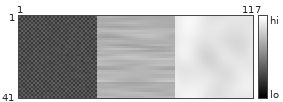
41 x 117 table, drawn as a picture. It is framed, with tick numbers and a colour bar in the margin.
The table splits into one row of 3 panels. Panel 1,1: low, checkered. Panel 1,2: high, streaked across, faint in contrast. Panel 1,3: very high, smooth, faint in contrast.
